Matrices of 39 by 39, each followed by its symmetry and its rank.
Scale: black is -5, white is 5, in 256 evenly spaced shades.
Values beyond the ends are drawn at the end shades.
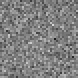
neither, full rank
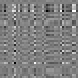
neither, rank two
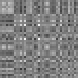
symmetric, rank two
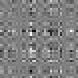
antisymmetric, rank two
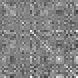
symmetric, rank five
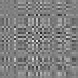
antisymmetric, rank two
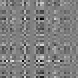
neither, rank two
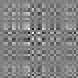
symmetric, rank two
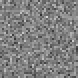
neither, full rank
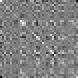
symmetric, rank five
